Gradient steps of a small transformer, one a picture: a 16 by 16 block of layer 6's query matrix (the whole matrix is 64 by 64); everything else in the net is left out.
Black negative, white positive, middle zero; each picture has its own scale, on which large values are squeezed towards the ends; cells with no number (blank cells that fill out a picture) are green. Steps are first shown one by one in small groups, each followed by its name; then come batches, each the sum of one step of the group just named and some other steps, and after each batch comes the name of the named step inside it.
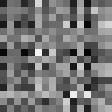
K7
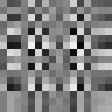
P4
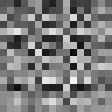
P4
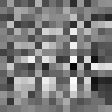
K7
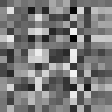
K7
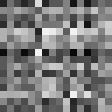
K7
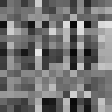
K7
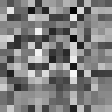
P4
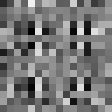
K7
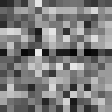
K7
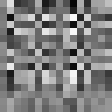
P4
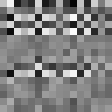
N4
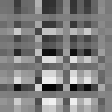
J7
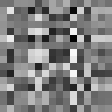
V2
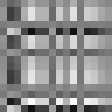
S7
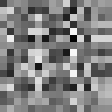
V2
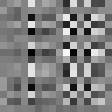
S7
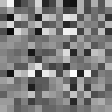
N4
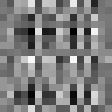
S7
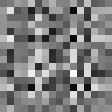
V2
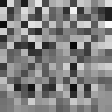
S7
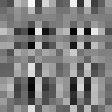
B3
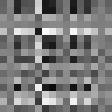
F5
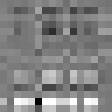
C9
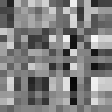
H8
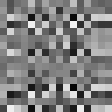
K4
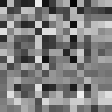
F5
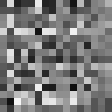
F5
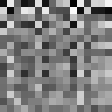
F5
